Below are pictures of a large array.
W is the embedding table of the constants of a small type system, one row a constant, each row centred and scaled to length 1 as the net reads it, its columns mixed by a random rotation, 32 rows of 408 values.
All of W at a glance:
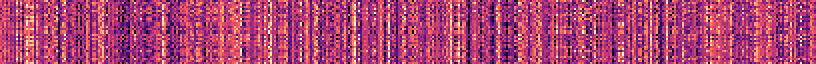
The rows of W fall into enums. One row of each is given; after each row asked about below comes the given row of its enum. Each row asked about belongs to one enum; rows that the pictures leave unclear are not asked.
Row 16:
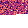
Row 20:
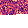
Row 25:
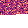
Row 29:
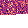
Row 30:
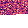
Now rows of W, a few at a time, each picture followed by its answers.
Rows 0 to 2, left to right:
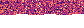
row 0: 16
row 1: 29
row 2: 30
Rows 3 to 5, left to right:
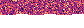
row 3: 20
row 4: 25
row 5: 29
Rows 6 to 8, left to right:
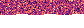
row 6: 25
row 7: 16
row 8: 20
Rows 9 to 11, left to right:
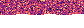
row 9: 25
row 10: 20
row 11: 30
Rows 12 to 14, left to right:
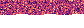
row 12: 30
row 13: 16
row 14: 20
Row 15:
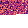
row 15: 16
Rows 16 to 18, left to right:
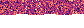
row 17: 29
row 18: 20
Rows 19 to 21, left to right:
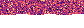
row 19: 29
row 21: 30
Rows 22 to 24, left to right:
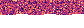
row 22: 20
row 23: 16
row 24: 30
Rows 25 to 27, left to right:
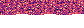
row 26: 30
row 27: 30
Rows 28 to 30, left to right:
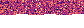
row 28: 16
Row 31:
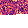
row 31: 20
